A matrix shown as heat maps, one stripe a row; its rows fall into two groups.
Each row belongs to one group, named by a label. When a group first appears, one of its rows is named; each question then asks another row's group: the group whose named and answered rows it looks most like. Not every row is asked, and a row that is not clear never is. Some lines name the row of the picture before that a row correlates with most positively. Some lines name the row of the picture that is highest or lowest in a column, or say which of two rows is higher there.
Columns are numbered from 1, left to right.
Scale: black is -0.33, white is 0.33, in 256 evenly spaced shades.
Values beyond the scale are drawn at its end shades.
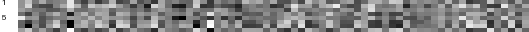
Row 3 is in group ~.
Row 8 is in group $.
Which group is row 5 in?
~
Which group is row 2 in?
~
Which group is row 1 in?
$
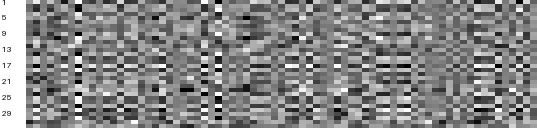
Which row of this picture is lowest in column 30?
23
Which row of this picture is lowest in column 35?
17
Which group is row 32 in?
~
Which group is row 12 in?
~
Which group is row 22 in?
~
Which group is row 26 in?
$
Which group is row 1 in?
$
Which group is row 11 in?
$
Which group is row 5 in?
~
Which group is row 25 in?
$
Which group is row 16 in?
$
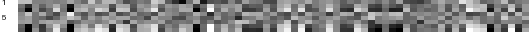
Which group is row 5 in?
~
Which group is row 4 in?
$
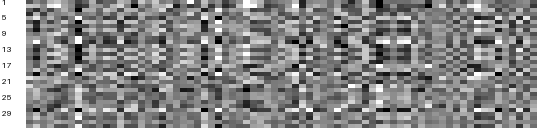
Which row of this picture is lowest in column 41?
11
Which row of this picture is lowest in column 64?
17
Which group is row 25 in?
$
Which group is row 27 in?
~
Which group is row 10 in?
$
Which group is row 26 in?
~
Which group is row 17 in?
~
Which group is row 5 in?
$
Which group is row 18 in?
$
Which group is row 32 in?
$
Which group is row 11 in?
$
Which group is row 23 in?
~
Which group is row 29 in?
$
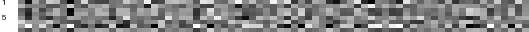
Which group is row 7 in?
$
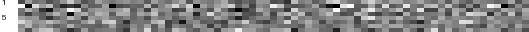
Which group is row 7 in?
$
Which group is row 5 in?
~
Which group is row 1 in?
~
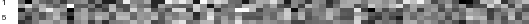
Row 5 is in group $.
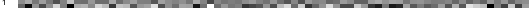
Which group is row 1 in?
$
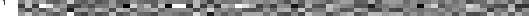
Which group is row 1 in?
$
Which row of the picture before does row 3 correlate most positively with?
2
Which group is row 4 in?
$
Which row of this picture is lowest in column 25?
2
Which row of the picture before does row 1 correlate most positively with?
1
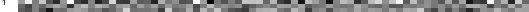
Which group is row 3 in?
~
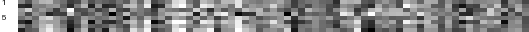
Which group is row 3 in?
$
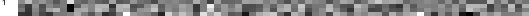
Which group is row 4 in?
~
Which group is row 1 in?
$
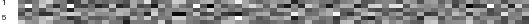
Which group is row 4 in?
~
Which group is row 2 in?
$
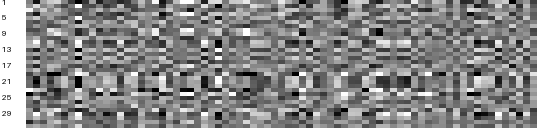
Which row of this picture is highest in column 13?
23
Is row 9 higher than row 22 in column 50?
No
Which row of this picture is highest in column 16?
19
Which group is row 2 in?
$
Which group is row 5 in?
$
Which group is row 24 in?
~
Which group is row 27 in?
~
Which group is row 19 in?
~
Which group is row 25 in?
~
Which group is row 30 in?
$
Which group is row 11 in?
$
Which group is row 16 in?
~
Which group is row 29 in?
$
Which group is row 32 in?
$
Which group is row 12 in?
$
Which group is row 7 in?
~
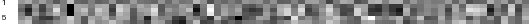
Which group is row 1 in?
$
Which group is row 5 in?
~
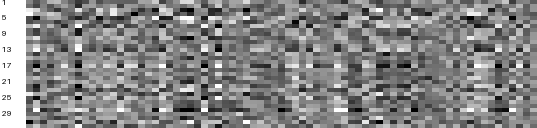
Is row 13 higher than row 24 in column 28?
No
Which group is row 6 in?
~
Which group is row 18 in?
~
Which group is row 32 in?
$
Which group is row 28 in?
~
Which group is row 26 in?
~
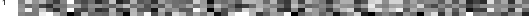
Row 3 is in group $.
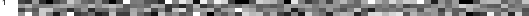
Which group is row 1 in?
~
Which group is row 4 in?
$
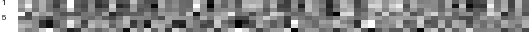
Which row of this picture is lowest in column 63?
2
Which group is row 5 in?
~
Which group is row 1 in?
$
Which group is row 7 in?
~
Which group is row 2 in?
$
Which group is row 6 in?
~
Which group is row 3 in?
$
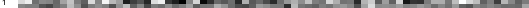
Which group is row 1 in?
~
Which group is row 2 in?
~
